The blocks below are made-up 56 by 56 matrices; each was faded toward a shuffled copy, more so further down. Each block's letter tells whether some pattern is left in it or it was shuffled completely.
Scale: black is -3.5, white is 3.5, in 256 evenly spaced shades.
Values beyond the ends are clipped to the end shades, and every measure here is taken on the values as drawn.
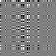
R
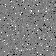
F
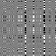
R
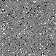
F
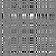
R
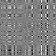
R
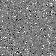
F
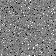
F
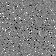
F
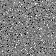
F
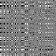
R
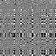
R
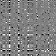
R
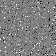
F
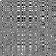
R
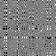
R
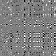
R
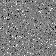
F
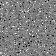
F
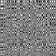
R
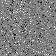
F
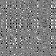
R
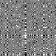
R
